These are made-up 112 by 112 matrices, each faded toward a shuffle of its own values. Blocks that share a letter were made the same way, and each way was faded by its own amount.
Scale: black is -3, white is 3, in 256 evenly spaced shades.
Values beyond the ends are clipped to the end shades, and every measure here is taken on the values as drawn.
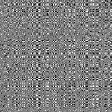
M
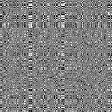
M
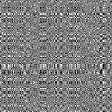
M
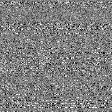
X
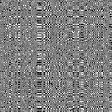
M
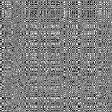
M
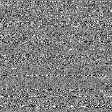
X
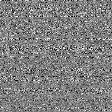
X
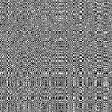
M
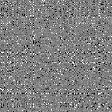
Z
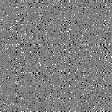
Z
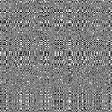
M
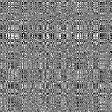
M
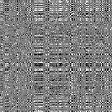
M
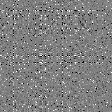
Z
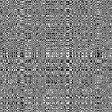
M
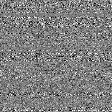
X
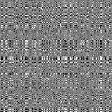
M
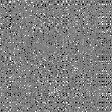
Z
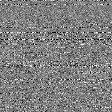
X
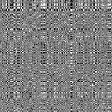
M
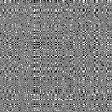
M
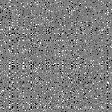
Z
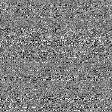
X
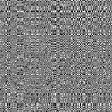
M
